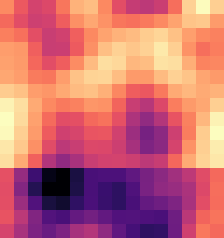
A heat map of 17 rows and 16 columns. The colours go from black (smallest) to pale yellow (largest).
Stripes: none. Grain: blotchy. Lone odd cells: none. Roughest part: bottom left. Average level on the scale: 60%. Seam: horizontal, 70% of the way down, the top part higher.
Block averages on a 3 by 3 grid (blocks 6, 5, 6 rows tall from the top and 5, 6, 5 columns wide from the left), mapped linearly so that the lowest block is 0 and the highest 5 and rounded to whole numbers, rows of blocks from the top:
4 5 5 | 5 3 4 | 1 0 2
